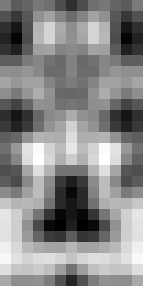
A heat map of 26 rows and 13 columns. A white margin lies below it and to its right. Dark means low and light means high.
It is mirror symmetric from left to right. The bottom middle is the ninth with the lowest average. The field is mottled with small blotches.
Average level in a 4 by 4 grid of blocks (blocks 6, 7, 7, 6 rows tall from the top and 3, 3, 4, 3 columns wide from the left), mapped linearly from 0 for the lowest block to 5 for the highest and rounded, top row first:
0330 / 1331 / 3323 / 5225
